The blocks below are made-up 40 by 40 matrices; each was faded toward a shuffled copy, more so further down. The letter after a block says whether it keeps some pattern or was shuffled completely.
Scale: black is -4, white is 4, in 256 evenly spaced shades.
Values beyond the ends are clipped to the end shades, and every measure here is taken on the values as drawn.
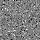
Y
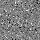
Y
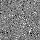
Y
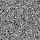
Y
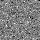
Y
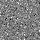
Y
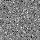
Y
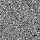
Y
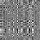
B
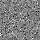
Y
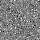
Y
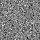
Y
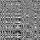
B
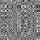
B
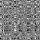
B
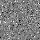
Y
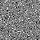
Y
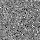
Y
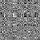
B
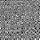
B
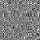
B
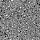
Y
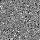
Y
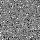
Y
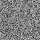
Y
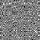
B
